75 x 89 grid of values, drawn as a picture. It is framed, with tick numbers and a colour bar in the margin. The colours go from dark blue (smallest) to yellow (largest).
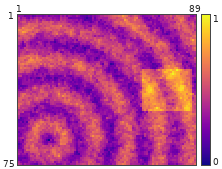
Odd patch: higher, in the middle right. Ninth with the highest average: middle right. Mirror symmetry: none. Rings: centred on the bottom left.
